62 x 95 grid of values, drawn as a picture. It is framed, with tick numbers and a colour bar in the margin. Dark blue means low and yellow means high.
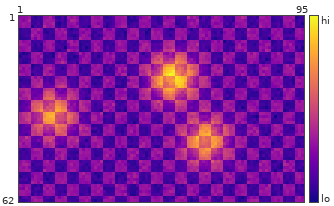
There are three bumps. There are no lone odd cells. There is no overall slope. The halves do not mirror each other. No single row or column stands out from its neighbours.
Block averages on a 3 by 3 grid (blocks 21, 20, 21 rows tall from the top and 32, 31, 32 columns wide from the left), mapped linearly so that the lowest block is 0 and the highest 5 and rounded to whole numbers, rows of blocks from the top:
040 | 551 | 021
